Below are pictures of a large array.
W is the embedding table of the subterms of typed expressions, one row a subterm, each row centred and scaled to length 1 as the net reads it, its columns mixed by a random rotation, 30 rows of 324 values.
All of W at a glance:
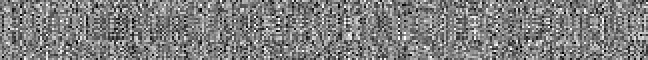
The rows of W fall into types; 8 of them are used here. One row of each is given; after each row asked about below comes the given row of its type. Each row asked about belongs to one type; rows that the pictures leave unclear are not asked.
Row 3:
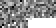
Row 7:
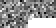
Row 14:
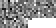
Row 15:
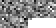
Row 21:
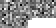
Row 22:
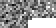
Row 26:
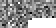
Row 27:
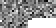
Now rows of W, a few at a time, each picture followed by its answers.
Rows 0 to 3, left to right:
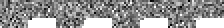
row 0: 14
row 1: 7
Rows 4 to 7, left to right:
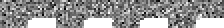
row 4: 21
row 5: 21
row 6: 27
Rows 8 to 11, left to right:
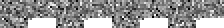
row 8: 15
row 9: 3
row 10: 14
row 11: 3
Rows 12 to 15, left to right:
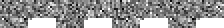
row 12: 15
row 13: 22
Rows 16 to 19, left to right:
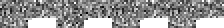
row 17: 26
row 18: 3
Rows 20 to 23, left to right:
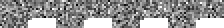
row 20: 22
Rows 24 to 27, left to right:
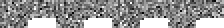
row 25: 14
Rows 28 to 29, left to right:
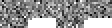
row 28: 15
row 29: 26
